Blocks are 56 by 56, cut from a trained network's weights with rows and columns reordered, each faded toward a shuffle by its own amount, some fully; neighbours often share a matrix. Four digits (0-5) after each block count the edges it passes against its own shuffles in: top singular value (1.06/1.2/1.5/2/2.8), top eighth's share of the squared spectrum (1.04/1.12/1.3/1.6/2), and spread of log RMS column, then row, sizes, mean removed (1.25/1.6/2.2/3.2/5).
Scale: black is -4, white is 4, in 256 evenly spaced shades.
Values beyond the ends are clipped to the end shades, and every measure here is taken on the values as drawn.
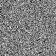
1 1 0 0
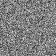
1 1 0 0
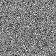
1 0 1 0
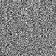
3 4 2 1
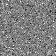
0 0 0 0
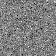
1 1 0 0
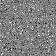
0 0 0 0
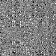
2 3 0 2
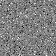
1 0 0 0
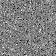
1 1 0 0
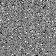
1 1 0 0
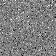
0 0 0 0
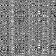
4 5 2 3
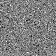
1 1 0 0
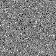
1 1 0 0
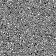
0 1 0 0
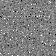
1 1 0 0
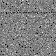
2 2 0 0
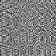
4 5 3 2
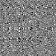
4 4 2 2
